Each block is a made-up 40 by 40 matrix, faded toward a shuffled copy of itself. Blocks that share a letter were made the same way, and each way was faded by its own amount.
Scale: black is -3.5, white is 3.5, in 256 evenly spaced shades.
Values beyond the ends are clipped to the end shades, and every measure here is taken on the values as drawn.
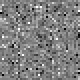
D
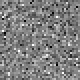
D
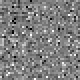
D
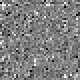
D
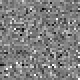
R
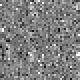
D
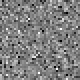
D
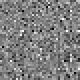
D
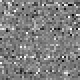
R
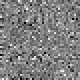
D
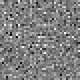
D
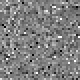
D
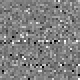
R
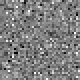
D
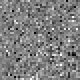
D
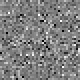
D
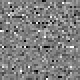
R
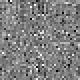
D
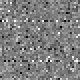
R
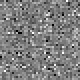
D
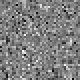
D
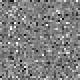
D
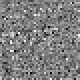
R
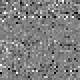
R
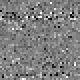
R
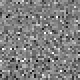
R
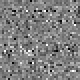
R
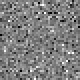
R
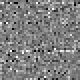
R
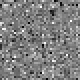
D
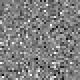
D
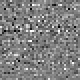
R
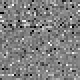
R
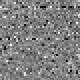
R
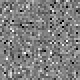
D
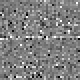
R
